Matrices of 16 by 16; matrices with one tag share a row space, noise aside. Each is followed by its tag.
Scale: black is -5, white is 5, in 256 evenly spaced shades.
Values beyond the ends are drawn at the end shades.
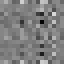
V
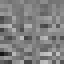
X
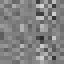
V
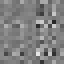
V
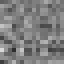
X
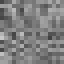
X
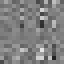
V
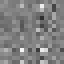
V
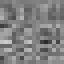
X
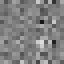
V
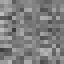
X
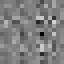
V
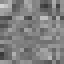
X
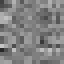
X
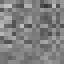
X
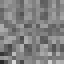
X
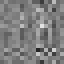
V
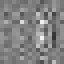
V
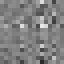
V
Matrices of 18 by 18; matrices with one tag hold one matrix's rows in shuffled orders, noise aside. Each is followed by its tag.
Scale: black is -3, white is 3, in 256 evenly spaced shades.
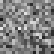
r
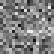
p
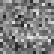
p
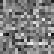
p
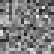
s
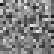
r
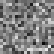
p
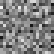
r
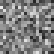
r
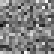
s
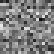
s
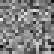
r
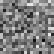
p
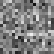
p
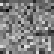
s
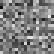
p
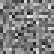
p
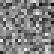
r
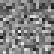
r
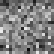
s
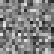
r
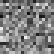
s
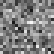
p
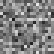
p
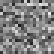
p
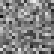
r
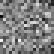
r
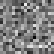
p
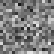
p
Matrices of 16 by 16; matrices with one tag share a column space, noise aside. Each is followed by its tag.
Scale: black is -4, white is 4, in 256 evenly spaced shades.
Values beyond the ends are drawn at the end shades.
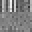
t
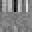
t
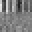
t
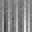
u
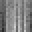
u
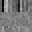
t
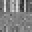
t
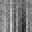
u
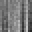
u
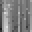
u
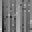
u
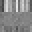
t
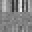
t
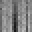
u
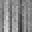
u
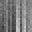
u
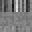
t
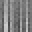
u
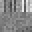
t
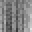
u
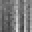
u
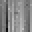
u
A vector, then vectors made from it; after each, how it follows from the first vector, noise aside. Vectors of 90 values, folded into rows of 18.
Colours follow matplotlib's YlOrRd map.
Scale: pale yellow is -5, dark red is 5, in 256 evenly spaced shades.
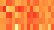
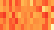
wrapped around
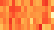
wrapped around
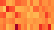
negated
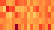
negated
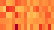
negated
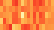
wrapped around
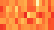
wrapped around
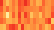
wrapped around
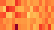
negated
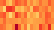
negated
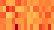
negated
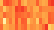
wrapped around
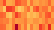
negated
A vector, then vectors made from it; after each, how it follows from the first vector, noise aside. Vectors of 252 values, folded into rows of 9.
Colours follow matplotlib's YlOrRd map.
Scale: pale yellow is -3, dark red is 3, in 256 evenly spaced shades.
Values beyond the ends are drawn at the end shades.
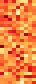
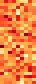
copied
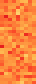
shrunk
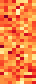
copied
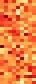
copied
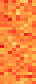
shrunk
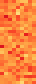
shrunk
